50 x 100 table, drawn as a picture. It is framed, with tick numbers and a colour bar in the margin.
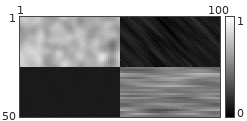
It is made of 2 by 2 panels. Panel 1,1: high, blotchy. Panel 1,2: very low, slanting down to the right, faint in contrast. Panel 2,1: very low, flat. Panel 2,2: middling, streaked across.
